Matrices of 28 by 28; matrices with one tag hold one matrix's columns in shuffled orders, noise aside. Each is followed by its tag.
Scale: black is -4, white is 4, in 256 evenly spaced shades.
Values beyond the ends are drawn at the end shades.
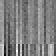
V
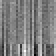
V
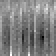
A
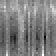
A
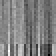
V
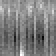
A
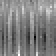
A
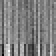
V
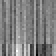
V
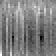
A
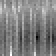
A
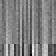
V
